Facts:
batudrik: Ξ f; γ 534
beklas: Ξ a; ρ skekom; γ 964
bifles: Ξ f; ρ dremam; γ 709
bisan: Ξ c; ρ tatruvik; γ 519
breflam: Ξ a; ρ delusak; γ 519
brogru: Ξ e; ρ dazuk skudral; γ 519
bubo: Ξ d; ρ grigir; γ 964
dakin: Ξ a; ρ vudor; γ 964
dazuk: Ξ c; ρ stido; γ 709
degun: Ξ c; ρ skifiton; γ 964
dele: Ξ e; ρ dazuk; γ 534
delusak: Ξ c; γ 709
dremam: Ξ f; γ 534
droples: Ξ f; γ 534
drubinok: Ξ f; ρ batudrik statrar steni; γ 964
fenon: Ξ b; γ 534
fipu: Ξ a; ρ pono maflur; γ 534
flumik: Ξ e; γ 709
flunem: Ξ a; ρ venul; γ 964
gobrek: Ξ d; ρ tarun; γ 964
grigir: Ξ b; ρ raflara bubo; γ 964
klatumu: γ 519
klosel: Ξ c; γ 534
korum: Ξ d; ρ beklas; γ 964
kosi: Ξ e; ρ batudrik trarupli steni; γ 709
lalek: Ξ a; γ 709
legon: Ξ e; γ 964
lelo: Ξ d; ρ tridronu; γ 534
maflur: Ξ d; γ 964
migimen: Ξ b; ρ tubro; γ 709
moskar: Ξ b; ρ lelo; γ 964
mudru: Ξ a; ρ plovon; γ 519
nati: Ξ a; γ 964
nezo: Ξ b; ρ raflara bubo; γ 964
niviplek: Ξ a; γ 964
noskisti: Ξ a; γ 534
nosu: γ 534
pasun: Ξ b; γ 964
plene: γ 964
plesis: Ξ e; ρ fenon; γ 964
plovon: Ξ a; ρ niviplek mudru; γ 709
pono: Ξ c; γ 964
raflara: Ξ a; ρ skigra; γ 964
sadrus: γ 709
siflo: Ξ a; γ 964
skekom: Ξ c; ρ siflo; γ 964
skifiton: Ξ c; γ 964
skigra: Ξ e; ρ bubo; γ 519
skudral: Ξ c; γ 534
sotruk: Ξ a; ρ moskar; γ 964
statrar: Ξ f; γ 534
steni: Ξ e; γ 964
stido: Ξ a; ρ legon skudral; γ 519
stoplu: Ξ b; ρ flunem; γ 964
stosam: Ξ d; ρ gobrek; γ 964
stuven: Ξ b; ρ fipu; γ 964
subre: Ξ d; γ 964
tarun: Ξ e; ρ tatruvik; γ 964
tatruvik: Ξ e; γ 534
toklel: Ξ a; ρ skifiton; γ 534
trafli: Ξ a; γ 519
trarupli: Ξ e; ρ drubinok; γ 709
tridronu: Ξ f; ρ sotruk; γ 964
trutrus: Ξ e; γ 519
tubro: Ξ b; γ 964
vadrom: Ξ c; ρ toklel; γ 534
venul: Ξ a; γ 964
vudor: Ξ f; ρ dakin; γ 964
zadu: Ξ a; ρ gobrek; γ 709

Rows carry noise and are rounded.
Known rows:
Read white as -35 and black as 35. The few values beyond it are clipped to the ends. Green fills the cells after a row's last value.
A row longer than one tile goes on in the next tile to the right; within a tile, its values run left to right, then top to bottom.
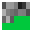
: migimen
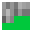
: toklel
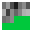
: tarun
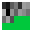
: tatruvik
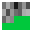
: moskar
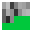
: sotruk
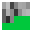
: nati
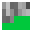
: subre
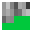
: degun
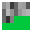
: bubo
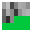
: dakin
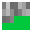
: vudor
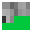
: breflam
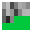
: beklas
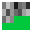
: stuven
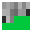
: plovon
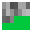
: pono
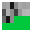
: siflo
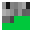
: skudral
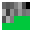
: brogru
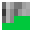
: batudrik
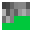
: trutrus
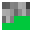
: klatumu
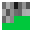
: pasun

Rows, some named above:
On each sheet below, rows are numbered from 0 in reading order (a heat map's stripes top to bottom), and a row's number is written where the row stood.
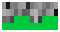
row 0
skudral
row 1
sadrus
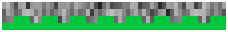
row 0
plene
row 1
vadrom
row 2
fipu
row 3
tarun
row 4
klatumu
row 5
flumik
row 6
plene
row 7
bifles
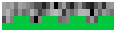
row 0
fipu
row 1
legon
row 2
tarun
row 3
tatruvik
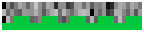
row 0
bisan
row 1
korum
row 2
skifiton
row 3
dele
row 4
droples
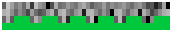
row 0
bifles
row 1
trarupli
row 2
delusak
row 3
dazuk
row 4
sadrus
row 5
legon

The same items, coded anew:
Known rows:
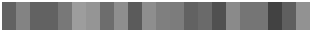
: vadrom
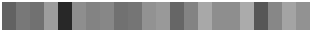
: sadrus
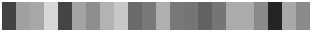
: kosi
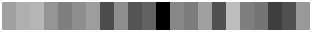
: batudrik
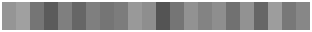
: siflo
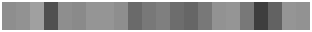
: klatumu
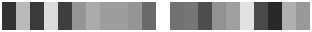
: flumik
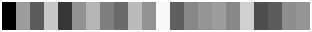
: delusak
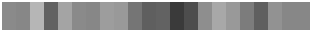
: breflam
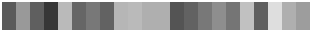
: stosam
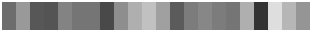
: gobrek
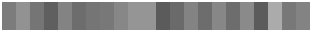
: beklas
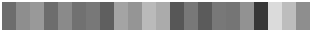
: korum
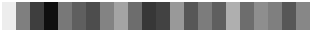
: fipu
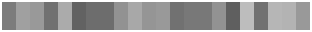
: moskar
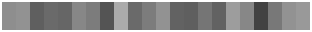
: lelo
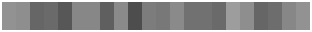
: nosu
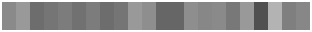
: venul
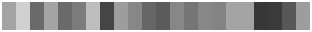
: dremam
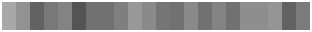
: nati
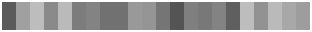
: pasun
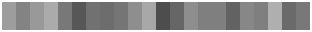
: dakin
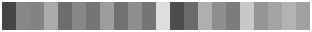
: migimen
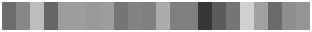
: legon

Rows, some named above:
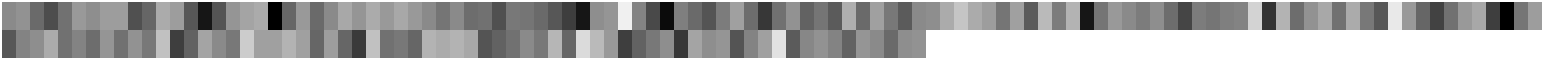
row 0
dele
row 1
bisan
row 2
fipu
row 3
drubinok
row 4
tatruvik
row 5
migimen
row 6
stosam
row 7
dazuk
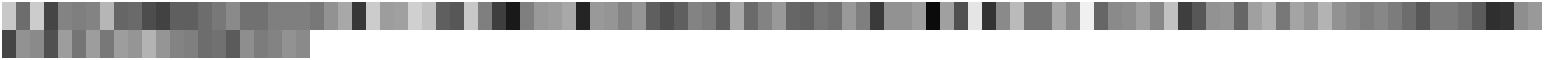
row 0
stido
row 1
brogru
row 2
lelo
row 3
delusak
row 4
bisan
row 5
degun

